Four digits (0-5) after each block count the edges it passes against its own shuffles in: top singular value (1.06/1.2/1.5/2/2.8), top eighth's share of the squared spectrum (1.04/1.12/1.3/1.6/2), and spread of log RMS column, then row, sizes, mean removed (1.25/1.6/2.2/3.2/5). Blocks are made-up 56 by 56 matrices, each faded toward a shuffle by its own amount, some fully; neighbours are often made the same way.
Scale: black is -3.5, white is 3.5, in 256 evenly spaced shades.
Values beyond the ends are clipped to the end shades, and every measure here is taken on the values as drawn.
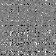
2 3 3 3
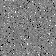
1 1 0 0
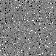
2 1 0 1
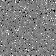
1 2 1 1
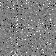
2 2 1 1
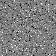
0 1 0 0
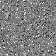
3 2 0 0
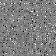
4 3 1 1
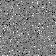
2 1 0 0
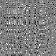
4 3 2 2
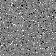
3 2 1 0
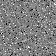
2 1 0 0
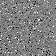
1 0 0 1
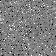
1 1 0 0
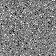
0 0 0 0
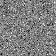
2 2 0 0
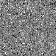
2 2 0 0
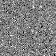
2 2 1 0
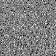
3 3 1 1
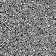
1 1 0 0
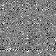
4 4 1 2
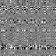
4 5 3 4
